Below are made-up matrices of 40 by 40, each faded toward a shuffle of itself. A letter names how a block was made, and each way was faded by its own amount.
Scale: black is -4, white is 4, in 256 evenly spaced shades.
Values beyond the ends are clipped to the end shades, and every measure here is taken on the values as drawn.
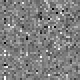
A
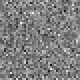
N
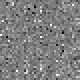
A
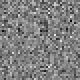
N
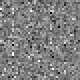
A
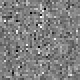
A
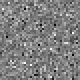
A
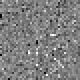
A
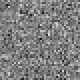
N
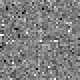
A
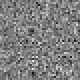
N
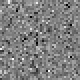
A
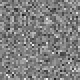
N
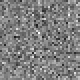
N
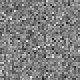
N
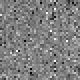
A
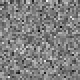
N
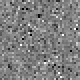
A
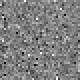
A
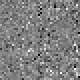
A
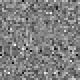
N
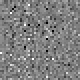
A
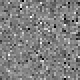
A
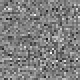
N
